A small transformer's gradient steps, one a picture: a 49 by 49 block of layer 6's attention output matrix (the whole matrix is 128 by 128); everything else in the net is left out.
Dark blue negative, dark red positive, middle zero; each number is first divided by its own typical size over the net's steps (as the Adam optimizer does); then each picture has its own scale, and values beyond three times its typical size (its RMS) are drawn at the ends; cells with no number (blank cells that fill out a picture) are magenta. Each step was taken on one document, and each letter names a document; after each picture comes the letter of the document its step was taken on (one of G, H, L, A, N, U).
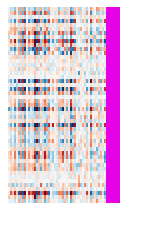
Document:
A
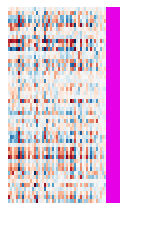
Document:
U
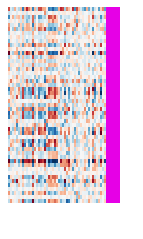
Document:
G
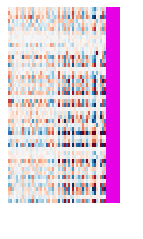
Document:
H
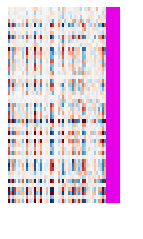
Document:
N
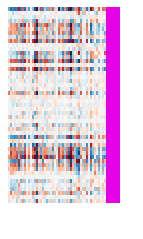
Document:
U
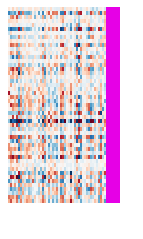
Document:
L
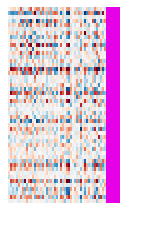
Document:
L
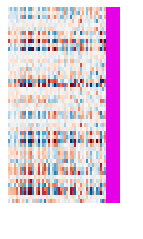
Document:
A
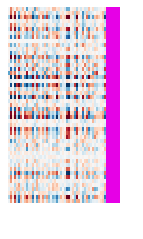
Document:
G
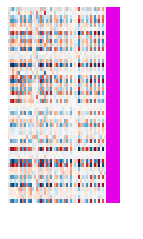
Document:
U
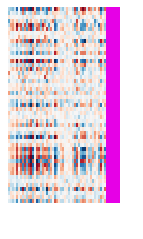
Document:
L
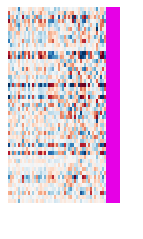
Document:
G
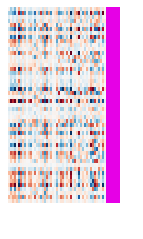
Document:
A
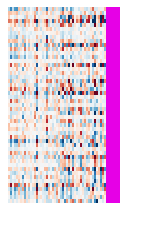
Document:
H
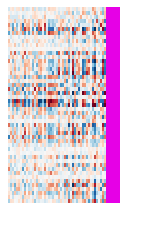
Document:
G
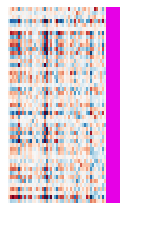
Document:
U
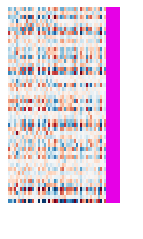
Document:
L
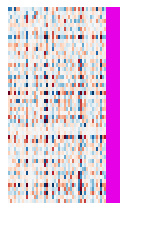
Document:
N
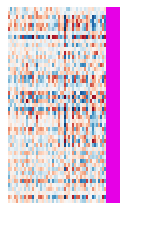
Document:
G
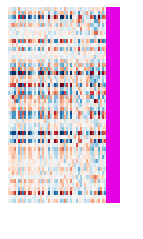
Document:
A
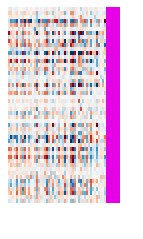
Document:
A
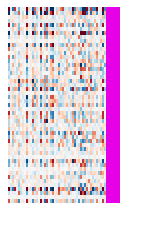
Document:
N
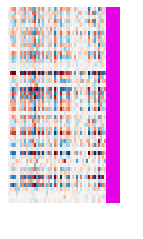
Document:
L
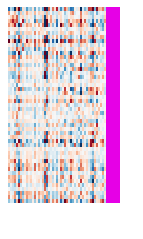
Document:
A
